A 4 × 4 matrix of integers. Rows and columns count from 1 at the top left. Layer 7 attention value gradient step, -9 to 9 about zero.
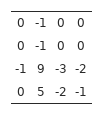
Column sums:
-1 12 -5 -3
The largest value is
9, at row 3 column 2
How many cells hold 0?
7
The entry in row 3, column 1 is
-1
